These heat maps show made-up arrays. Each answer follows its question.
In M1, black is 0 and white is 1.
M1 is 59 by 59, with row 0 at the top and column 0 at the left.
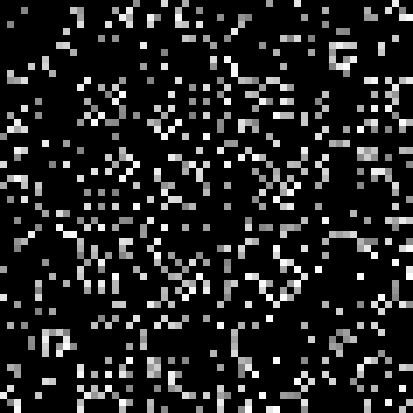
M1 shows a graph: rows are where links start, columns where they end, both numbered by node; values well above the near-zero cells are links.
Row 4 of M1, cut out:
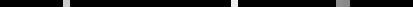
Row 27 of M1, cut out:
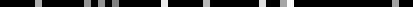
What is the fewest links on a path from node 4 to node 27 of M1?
3
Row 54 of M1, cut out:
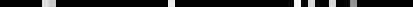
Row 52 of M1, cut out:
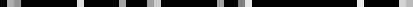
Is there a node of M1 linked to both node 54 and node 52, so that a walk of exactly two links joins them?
no
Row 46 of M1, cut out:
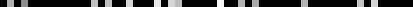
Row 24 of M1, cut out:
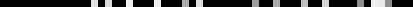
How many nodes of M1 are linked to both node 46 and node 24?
8
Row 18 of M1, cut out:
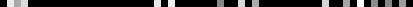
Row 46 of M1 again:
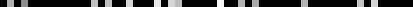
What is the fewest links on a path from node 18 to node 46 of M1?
1
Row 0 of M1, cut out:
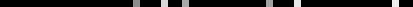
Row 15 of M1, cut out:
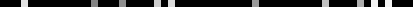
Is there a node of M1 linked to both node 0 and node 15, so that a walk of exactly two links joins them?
no
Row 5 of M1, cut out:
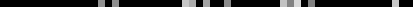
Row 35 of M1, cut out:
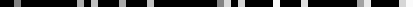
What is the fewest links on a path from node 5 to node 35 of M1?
2
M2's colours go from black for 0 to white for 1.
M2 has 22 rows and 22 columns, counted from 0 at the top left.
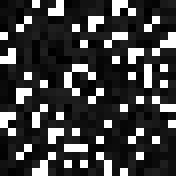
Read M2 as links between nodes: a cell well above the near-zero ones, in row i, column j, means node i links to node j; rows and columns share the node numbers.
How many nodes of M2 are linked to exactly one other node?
0
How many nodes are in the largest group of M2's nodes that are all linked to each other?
3
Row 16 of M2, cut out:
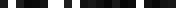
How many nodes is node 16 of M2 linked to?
5
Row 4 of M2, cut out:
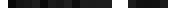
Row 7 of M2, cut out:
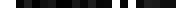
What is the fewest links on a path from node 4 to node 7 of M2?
2
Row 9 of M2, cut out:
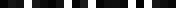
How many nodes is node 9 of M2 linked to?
5
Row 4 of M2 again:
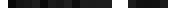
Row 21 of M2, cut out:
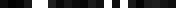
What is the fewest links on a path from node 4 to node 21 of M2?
1
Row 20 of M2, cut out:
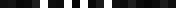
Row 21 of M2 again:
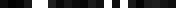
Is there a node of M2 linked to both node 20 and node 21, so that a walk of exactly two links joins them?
yes
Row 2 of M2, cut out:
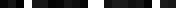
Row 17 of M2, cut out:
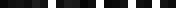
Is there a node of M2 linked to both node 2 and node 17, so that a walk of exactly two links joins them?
yes
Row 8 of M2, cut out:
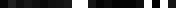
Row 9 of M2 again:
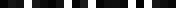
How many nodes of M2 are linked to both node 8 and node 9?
1
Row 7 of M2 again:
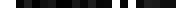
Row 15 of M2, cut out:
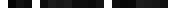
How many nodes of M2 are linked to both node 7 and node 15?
1
